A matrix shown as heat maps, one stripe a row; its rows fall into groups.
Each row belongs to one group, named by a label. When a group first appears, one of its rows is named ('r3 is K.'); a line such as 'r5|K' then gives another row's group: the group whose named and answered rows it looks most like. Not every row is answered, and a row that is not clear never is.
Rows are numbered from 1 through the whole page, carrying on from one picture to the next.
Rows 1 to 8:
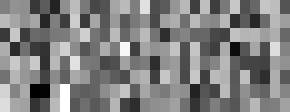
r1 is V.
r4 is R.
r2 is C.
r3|V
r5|C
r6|C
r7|R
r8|R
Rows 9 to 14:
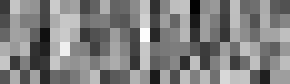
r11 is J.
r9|J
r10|J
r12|R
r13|R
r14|C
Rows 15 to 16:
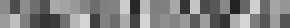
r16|V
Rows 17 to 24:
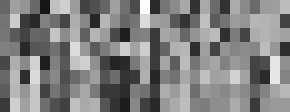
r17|J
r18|V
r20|V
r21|C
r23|C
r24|C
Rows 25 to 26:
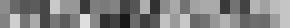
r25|J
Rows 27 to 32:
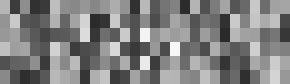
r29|V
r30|R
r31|J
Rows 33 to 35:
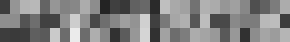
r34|V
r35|J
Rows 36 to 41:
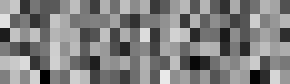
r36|V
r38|J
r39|J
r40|R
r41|C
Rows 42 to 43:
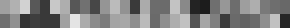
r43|V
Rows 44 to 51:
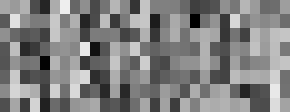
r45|J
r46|J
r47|V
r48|J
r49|V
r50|C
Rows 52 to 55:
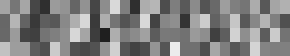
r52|R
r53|V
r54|V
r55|R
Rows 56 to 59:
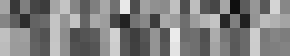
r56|R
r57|J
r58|R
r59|R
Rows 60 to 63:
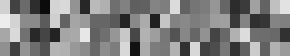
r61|C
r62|V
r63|R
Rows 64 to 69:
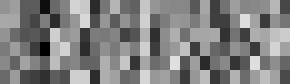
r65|V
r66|J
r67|J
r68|R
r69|V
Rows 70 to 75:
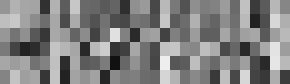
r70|C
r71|C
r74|C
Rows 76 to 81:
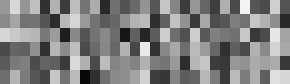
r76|C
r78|C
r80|V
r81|J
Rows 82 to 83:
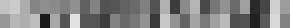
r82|C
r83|C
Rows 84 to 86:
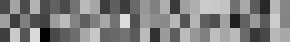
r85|R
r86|C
